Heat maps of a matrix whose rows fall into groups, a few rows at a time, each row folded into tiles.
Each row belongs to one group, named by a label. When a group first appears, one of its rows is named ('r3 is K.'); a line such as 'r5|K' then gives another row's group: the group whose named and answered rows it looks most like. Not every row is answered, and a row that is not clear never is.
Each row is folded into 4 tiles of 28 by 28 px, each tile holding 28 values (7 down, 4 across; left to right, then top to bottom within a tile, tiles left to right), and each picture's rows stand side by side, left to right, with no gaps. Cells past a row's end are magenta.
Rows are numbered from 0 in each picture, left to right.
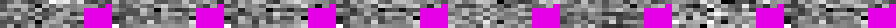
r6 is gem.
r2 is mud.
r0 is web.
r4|gem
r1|mud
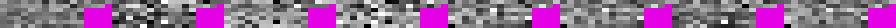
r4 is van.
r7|van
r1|web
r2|gem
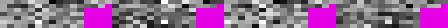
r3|web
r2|gem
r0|gem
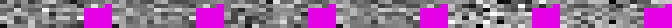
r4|gem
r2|web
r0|van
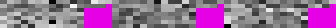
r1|web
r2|van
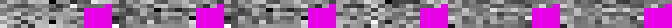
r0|gem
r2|mud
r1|mud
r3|gem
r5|van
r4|van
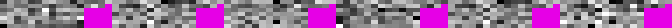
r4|gem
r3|mud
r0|van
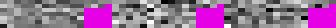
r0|van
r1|gem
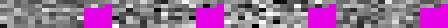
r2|gem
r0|van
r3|web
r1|mud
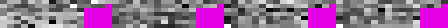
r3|mud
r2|mud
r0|gem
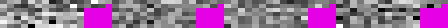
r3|mud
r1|web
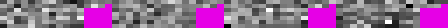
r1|web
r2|van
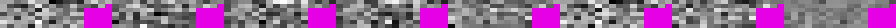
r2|web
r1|web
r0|gem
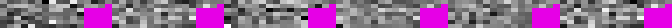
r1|van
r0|web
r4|web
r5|van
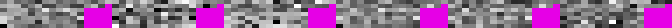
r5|web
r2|gem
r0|van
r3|van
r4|van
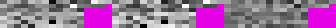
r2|web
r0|gem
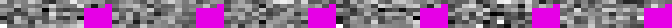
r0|mud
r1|web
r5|van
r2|web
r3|mud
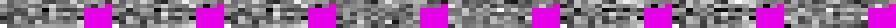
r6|mud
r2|mud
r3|web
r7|van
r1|mud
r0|mud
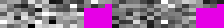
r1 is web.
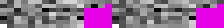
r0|mud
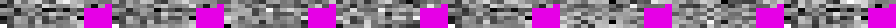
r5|gem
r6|gem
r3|van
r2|van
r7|mud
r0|mud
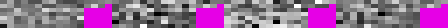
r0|van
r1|web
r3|web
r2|gem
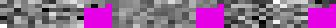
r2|web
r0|mud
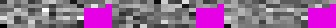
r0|van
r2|van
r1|web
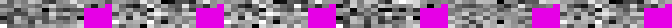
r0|mud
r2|gem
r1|gem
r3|mud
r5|gem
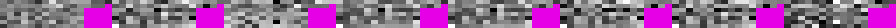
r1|mud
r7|web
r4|mud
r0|web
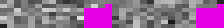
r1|web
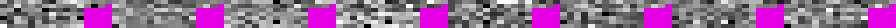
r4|web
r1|van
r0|mud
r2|gem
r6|web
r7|van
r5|web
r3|gem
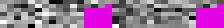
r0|gem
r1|mud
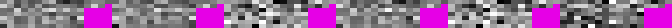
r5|web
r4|gem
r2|gem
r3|van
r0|van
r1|van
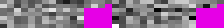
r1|mud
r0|van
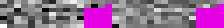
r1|van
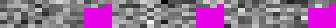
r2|van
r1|gem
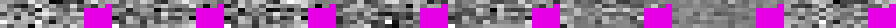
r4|mud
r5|van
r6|web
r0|gem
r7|gem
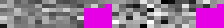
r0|van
